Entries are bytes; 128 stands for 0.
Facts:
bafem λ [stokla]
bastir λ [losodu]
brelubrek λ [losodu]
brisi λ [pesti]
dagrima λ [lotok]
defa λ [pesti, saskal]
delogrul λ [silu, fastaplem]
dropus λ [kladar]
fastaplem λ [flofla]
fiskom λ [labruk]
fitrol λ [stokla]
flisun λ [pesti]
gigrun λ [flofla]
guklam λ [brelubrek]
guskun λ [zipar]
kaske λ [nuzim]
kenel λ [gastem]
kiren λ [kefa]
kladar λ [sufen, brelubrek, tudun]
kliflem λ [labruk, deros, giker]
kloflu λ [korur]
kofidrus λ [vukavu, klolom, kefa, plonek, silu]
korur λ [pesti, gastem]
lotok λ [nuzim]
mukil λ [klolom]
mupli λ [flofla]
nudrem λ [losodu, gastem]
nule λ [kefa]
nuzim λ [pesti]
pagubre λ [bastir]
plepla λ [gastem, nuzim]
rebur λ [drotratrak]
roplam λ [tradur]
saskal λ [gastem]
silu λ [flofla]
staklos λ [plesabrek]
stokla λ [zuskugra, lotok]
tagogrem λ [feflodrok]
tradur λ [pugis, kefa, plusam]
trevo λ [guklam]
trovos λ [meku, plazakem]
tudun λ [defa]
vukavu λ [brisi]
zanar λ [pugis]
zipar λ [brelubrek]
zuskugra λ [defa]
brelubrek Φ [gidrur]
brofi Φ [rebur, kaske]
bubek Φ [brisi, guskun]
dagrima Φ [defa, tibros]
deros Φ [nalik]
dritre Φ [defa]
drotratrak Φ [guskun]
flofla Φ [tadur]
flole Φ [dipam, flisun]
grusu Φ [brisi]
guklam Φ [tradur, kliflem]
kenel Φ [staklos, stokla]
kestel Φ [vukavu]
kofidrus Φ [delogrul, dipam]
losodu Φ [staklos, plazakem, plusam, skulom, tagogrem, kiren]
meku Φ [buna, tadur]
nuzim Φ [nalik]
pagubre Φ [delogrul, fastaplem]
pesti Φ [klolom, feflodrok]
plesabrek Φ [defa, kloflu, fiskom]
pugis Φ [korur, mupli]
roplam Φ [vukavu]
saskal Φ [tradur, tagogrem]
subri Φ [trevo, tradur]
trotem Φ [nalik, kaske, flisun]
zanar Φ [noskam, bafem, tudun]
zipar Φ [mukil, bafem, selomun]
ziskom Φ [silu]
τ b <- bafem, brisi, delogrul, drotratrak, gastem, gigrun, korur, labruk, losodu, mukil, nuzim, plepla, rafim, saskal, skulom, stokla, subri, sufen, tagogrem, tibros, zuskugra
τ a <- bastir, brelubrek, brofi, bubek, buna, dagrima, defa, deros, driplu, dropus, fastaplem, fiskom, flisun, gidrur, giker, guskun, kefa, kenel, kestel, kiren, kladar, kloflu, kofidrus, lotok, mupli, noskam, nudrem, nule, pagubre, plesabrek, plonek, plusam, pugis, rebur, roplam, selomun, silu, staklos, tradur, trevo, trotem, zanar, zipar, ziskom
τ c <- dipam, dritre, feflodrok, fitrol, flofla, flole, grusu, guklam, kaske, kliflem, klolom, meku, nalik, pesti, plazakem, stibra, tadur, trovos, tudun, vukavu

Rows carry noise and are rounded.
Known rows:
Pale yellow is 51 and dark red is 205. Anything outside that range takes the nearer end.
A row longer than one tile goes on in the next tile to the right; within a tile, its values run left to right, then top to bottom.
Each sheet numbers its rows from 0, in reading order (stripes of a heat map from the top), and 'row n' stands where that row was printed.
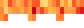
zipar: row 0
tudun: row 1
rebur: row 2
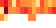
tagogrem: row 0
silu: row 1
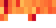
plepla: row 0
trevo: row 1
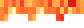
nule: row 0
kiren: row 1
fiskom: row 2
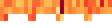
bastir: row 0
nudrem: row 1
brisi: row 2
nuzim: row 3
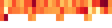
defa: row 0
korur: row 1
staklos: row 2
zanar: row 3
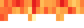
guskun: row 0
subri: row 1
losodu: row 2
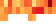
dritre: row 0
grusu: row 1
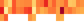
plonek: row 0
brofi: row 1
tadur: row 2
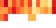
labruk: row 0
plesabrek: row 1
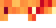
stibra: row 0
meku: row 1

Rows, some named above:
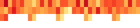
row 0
labruk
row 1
bubek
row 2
tradur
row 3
drotratrak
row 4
nuzim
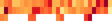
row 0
fitrol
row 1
kliflem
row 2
giker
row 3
trovos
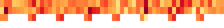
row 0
fitrol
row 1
labruk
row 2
flisun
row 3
kaske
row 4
dagrima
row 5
delogrul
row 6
plazakem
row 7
giker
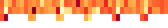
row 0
defa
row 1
nalik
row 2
pugis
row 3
tradur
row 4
defa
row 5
kenel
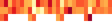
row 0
labruk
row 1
roplam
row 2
pesti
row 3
defa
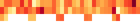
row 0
tradur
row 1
flofla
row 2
dagrima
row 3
pagubre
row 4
plusam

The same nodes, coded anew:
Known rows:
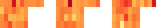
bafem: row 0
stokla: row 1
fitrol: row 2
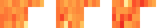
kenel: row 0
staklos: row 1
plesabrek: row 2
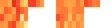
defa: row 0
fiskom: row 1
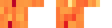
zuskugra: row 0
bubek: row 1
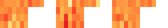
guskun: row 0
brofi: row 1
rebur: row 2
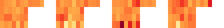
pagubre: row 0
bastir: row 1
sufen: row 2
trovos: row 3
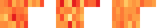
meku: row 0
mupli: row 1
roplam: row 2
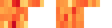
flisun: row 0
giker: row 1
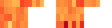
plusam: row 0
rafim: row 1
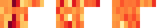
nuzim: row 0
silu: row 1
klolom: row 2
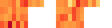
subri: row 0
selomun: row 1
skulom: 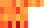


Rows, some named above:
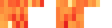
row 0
nalik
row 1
bubek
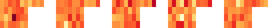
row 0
pesti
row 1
plazakem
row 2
flofla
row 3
silu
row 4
plesabrek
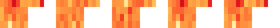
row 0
tudun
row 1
zanar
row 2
giker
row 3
tudun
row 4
vukavu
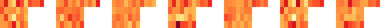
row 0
mupli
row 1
dritre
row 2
zanar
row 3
gigrun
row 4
fiskom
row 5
fastaplem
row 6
delogrul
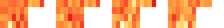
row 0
plazakem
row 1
meku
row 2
guklam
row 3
zipar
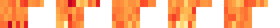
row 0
labruk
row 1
kaske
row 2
dagrima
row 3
brelubrek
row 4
plusam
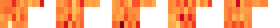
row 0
kliflem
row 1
losodu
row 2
drotratrak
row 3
flole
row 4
tagogrem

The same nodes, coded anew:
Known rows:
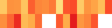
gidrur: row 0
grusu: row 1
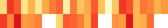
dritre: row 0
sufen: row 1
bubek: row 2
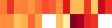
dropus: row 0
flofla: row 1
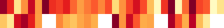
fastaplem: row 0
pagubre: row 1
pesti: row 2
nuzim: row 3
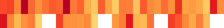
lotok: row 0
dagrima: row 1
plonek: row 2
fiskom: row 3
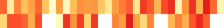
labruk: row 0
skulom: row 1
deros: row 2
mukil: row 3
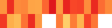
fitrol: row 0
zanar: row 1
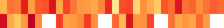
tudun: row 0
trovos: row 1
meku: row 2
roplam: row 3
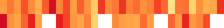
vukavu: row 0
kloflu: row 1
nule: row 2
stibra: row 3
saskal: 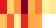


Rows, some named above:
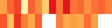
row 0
flole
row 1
roplam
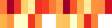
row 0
brelubrek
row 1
guklam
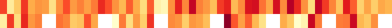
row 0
tagogrem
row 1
guskun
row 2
losodu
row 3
kenel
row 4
flisun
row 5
zipar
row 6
plesabrek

